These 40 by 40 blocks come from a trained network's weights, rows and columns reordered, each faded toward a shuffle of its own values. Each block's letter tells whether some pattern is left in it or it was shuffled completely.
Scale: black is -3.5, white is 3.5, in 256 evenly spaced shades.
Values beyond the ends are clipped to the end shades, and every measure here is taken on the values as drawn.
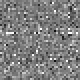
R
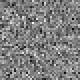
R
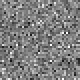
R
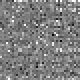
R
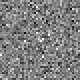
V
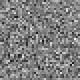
R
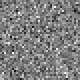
V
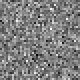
V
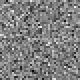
V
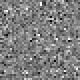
V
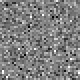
V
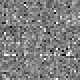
R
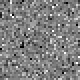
V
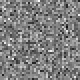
V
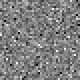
V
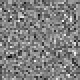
R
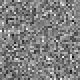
V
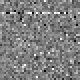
R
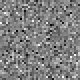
V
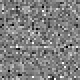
R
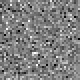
V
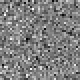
V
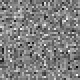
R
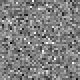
V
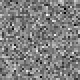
V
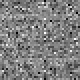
R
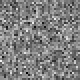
R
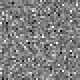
V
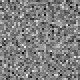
V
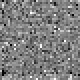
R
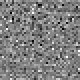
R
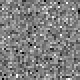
V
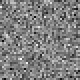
V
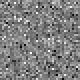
R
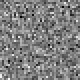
R
